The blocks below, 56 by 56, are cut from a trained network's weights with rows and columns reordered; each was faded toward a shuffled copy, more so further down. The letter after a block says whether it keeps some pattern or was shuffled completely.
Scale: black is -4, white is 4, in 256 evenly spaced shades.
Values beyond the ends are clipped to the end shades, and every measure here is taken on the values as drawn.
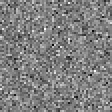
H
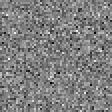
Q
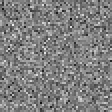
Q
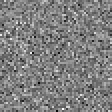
H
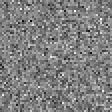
H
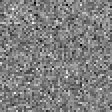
H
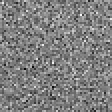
Q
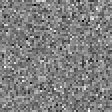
Q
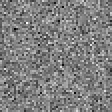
H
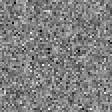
H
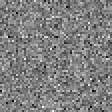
Q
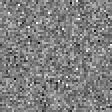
H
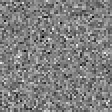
H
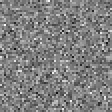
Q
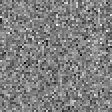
H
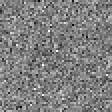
H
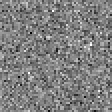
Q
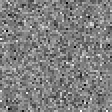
H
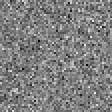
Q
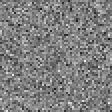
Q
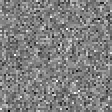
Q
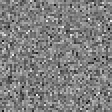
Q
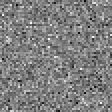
Q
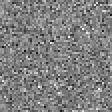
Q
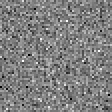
H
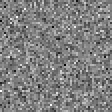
H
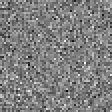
H
